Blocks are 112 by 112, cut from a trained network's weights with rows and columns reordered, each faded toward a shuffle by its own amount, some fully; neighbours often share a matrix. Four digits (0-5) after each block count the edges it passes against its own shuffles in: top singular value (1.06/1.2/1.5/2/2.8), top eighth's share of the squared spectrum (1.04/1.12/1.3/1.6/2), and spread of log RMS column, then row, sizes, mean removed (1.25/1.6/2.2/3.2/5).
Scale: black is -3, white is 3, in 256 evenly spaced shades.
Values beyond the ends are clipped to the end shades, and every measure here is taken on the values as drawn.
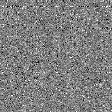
3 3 2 2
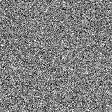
2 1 0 0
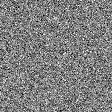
0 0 0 0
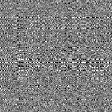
5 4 2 4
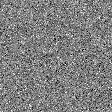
0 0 0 0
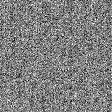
2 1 0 0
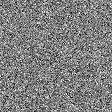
0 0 0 0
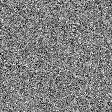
0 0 0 0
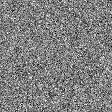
0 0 0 0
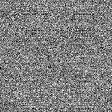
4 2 0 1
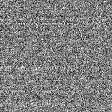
3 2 0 1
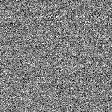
3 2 0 1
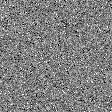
1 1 0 0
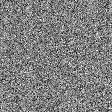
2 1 0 0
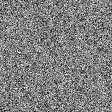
1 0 0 0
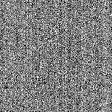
3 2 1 0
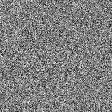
3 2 0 0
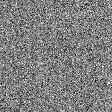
1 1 0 0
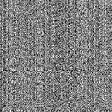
4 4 2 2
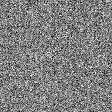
1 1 0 0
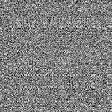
4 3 0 2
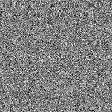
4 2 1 1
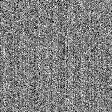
3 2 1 0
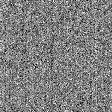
2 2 1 0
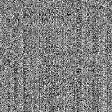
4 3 2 2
